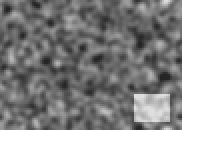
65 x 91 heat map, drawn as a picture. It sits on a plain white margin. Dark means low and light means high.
The texture is blotchy. There are no regular stripes. The halves do not mirror each other. In the bottom right lies a patch that is higher than the rest. The bottom right is the ninth with the highest average.
